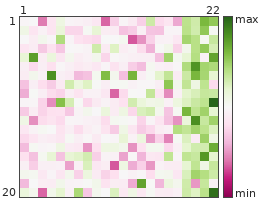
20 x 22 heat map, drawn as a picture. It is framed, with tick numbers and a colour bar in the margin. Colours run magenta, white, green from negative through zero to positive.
Stripes: none. Seam: vertical, 80% of the way across, the right part higher. Average level on the scale: 50%.
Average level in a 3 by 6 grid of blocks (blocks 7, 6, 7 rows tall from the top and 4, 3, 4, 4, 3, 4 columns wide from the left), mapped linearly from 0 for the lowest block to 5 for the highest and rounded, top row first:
111015
011215
111114
